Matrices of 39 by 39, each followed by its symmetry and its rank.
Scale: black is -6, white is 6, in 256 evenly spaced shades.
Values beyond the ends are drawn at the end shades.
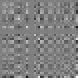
symmetric, rank two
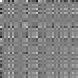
symmetric, rank two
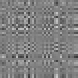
antisymmetric, rank two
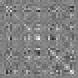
symmetric, rank five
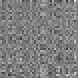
neither, rank five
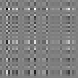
neither, rank one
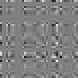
antisymmetric, rank two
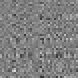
neither, rank five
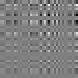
neither, rank one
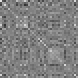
symmetric, rank five
